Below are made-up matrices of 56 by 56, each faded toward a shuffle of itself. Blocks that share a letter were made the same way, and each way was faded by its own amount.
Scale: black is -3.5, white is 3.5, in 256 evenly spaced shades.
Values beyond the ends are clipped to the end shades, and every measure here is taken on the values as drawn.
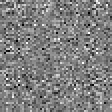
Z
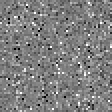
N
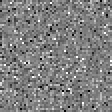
N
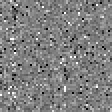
N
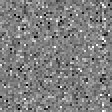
N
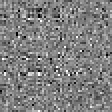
Z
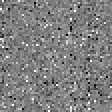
N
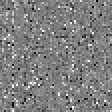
N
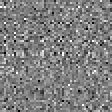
Z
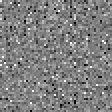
N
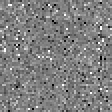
N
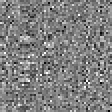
Z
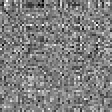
Z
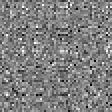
Z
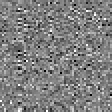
Z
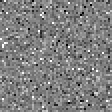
N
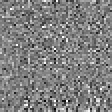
Z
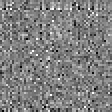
Z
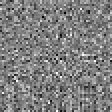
Z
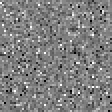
N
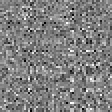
Z
